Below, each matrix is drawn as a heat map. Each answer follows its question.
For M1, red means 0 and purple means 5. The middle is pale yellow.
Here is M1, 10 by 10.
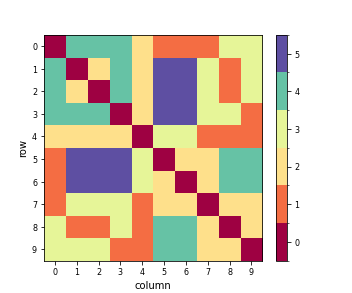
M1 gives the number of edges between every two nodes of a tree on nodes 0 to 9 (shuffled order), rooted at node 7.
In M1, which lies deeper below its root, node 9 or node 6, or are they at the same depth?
the same depth
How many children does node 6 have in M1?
0
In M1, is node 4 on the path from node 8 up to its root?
yes
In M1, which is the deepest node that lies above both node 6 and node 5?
0
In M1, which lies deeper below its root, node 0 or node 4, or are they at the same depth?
the same depth
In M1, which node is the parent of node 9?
4
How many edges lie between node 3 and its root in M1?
3
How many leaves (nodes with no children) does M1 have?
5
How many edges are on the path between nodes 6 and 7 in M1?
2
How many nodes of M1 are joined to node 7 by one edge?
2
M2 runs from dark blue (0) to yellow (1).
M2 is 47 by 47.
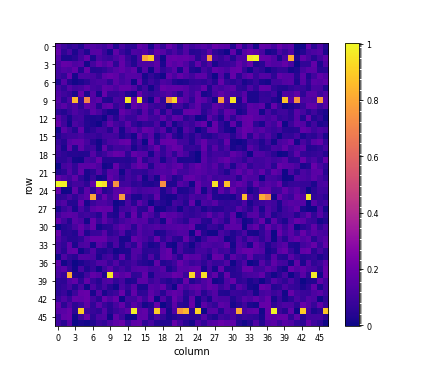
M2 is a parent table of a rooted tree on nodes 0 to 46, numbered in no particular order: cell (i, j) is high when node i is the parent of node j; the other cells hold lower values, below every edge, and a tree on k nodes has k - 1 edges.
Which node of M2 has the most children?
9
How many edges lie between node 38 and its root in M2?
0
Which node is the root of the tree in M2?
38
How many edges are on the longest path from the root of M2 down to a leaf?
2
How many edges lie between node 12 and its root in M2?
2
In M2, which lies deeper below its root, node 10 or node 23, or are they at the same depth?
node 10
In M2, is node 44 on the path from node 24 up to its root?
yes
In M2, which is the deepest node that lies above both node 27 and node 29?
23
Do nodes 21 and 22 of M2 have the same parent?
yes
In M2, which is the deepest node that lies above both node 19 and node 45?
9
